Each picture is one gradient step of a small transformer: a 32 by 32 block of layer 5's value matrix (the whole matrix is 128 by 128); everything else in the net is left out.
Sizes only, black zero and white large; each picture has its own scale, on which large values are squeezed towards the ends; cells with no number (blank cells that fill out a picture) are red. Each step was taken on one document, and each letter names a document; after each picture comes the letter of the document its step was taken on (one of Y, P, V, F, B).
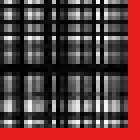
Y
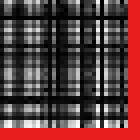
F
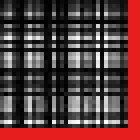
Y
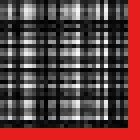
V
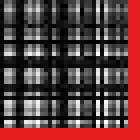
F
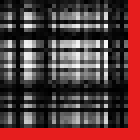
V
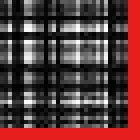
V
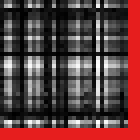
Y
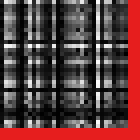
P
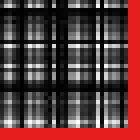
F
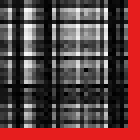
V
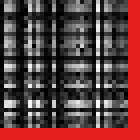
P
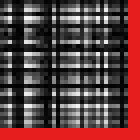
Y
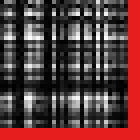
Y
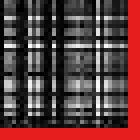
F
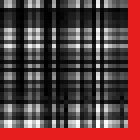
F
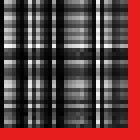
P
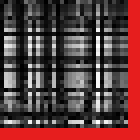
P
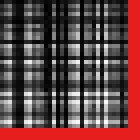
Y
